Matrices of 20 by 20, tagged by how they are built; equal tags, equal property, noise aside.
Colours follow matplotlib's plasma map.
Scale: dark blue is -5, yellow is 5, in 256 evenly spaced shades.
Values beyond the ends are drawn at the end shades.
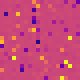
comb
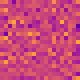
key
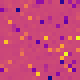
comb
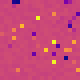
comb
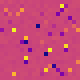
comb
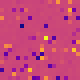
comb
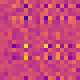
key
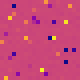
comb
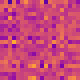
key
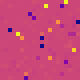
comb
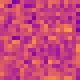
key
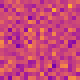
key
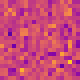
key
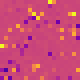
comb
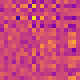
key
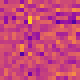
key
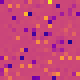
comb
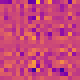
key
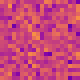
key
